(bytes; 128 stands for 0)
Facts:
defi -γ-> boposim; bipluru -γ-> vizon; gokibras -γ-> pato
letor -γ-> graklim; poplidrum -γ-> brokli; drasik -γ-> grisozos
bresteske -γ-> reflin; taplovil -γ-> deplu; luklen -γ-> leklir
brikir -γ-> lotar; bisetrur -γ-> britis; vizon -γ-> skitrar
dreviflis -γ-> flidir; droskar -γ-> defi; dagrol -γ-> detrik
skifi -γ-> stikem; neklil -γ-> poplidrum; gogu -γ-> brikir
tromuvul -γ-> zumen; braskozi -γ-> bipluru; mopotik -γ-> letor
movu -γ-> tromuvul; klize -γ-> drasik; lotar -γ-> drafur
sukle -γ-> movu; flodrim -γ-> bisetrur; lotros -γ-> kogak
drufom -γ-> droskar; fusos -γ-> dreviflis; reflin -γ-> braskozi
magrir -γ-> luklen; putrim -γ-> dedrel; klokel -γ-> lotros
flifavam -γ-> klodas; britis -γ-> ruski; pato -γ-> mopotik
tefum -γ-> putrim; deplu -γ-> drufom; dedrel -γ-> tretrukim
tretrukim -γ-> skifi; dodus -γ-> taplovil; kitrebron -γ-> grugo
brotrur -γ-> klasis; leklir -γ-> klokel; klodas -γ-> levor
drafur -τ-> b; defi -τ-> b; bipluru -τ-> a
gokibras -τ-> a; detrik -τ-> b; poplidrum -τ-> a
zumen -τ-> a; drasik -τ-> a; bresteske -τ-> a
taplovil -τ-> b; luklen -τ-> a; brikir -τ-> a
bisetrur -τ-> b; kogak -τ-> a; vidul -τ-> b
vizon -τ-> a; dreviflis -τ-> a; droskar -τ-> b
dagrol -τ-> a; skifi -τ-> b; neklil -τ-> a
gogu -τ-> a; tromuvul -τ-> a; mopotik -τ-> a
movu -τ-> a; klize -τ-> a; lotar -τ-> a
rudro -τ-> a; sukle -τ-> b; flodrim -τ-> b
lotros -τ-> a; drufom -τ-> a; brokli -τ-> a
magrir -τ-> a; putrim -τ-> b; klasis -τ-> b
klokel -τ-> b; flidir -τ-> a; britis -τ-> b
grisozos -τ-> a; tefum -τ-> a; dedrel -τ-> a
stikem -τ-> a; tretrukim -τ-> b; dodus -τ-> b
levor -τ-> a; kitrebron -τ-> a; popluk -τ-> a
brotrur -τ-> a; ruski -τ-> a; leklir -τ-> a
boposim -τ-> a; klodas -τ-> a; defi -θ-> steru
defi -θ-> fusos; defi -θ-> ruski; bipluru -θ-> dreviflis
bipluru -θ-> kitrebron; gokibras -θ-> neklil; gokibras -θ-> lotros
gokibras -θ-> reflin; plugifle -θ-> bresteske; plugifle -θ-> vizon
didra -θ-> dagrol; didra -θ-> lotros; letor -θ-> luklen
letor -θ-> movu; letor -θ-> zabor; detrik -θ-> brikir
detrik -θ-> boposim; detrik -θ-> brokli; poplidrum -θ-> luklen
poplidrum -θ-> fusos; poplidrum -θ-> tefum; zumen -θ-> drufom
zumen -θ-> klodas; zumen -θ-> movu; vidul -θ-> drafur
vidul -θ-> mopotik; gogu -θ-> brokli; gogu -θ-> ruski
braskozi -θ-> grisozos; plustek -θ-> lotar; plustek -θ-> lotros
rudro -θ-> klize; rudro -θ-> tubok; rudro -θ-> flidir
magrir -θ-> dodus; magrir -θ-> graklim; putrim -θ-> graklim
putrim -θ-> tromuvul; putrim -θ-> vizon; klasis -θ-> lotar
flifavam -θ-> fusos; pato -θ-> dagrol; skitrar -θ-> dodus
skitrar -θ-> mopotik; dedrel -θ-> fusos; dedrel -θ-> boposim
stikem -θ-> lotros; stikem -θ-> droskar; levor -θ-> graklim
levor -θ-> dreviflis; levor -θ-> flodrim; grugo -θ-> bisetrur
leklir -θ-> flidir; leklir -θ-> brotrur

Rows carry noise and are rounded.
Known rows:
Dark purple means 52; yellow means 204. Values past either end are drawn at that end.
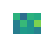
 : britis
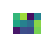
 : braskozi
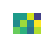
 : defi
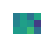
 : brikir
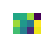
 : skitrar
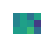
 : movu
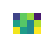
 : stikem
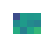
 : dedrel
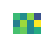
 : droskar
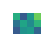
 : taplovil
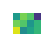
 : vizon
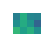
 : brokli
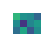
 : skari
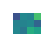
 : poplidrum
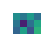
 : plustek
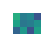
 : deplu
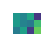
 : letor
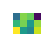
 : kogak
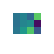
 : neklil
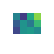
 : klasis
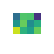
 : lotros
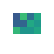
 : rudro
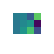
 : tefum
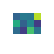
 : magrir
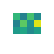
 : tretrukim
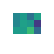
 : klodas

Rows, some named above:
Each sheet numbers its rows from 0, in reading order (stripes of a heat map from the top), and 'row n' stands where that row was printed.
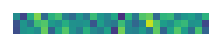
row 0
klasis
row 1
bipluru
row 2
drasik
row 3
letor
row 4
vidul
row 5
bipluru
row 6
dreviflis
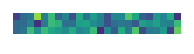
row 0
gokibras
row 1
flidir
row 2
leklir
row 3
pato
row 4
tubok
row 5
letor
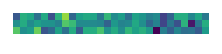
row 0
zumen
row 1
putrim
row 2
levor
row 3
popluk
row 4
lotar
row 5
flifavam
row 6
plugifle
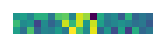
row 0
dreviflis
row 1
vidul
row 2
boposim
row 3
deplu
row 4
reflin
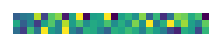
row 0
magrir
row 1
stikem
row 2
grisozos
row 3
grisozos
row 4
skifi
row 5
bisetrur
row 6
graklim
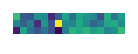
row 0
fusos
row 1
grugo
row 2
lotar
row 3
leklir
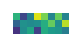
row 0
sukle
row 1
drafur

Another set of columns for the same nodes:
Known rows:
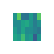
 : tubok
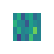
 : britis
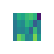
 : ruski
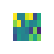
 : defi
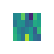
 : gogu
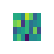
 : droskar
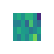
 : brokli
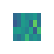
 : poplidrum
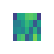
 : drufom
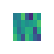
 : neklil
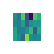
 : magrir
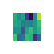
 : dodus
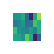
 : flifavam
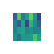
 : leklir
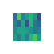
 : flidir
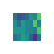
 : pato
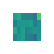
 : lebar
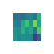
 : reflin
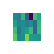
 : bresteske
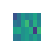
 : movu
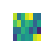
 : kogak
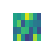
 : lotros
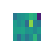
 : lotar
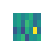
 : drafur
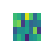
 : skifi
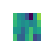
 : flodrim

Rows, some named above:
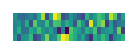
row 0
detrik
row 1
boposim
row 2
grugo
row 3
skifi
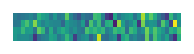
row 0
reflin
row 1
plugifle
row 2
putrim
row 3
bisetrur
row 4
braskozi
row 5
grugo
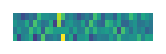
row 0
taplovil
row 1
grisozos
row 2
taplovil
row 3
dreviflis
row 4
rudro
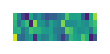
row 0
bisetrur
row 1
pato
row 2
fusos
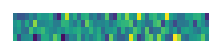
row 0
klasis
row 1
flifavam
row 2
deplu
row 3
gokibras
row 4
graklim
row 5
vizon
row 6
dedrel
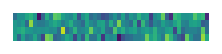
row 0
lotar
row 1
letor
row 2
britis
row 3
klasis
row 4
levor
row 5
tefum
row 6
bipluru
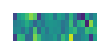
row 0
zumen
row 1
popluk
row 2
bisetrur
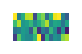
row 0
skitrar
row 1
stikem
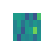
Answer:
vidul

